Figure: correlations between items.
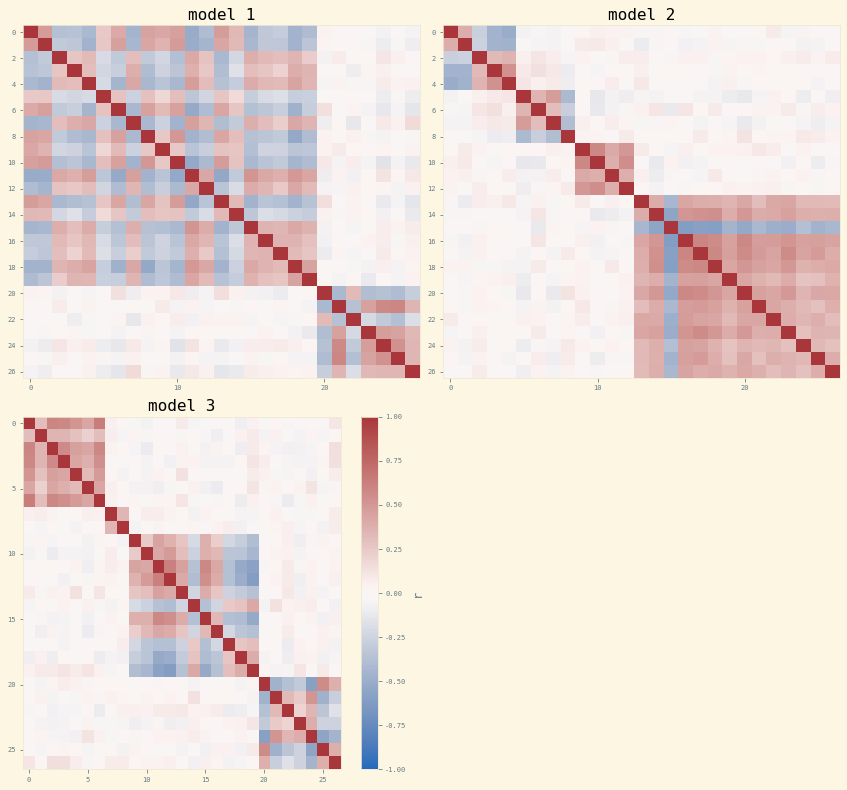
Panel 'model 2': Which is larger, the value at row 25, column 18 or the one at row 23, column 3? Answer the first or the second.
the first
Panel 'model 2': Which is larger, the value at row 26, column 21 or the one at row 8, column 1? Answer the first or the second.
the first
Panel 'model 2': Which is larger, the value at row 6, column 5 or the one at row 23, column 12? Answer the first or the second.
the first
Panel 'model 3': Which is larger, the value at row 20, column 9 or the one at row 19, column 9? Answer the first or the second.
the first
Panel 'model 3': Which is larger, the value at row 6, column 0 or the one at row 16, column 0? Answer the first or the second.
the first
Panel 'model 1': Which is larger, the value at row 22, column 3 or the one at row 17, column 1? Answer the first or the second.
the first
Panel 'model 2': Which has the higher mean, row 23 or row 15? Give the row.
23
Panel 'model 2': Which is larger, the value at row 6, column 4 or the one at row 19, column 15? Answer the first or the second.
the first
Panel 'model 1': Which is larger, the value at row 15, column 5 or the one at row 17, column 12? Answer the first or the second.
the second
